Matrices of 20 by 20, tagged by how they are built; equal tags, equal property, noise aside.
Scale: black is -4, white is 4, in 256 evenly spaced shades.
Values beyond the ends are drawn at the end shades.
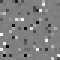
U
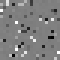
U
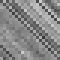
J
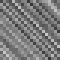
J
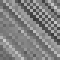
J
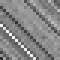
J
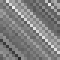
J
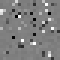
U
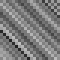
J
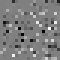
U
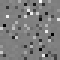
U
